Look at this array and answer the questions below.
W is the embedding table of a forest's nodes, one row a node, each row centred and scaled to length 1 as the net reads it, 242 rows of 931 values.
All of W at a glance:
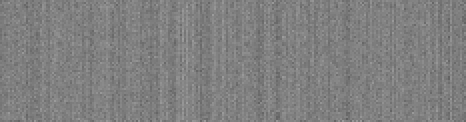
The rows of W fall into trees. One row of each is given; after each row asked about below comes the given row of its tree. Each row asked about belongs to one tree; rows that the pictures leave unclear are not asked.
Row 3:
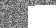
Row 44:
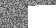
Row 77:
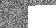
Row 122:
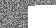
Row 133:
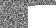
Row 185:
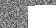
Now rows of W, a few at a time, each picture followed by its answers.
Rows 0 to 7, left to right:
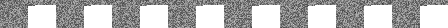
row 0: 77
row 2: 133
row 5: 44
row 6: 44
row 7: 122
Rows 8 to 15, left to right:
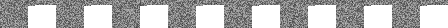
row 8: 133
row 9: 133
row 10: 77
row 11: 133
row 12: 44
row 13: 133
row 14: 44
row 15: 133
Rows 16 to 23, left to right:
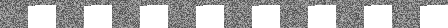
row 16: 44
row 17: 3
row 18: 3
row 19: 133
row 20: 133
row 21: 3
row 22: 122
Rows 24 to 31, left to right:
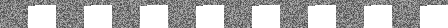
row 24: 77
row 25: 185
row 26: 3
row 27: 122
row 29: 44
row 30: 185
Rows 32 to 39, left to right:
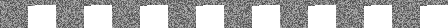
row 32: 3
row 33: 122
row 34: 122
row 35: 185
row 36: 44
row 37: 122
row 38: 77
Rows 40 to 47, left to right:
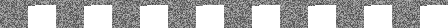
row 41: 122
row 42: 133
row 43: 3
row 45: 133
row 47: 122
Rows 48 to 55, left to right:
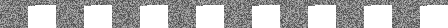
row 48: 133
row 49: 77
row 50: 185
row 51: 77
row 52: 122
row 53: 122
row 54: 3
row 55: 44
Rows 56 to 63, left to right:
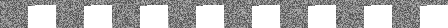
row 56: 3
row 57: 122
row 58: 77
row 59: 122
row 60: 77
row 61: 77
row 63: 3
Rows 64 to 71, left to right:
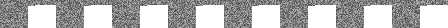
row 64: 185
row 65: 3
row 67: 3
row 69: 77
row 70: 3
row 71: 77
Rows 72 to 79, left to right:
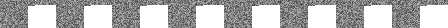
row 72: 122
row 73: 122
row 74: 122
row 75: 77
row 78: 122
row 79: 3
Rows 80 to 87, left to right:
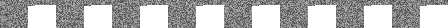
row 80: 3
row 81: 122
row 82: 185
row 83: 3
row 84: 44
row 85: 3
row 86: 44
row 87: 3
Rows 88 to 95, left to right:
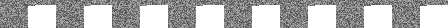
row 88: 44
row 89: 133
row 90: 3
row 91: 3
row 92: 44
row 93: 185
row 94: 133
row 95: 122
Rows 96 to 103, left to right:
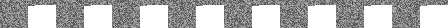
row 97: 122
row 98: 185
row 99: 3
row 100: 77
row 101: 3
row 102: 122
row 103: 44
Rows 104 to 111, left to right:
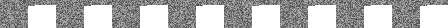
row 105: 122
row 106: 44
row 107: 122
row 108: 3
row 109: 77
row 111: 44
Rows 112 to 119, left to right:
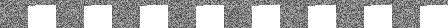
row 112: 44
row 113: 77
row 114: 3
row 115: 185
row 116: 3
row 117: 44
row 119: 77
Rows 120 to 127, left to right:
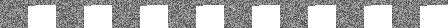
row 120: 77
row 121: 185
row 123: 77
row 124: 44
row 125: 44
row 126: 133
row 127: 122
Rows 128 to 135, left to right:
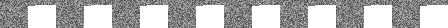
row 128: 44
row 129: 3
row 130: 77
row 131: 133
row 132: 44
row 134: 3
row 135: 122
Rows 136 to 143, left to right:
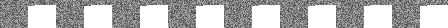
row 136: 3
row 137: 122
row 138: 122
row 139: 77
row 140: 3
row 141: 133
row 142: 3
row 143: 77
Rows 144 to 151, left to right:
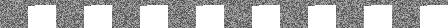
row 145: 122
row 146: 133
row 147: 3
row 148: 44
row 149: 122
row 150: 3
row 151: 133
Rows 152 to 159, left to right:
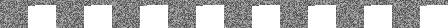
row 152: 122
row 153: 122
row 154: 3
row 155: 122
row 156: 122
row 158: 77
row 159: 3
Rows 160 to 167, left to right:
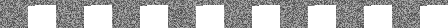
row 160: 133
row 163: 3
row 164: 122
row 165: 3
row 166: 44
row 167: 122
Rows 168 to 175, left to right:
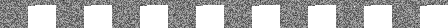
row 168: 185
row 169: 133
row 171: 3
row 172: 44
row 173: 122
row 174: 133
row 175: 77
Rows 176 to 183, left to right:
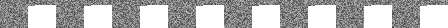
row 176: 133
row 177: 44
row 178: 185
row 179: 133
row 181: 77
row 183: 133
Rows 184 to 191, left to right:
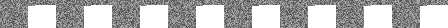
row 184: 133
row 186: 3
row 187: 133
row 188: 122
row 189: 3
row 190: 3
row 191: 77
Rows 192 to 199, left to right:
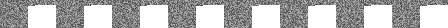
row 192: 185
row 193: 44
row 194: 185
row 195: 122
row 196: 3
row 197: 77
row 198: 122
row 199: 122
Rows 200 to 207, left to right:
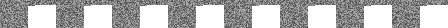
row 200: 122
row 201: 3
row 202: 3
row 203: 3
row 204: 77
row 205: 133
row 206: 77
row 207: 122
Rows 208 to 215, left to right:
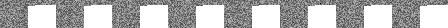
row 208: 44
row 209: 3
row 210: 122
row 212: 133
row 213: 3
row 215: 44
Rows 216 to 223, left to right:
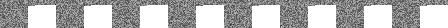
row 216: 77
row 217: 77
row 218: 3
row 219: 122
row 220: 77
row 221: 3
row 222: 44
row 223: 185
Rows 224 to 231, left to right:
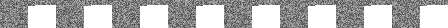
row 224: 122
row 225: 3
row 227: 122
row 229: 44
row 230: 122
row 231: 3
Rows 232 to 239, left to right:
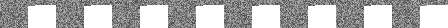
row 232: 133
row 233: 122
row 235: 44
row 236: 122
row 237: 122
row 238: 122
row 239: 3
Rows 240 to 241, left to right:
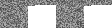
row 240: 185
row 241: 44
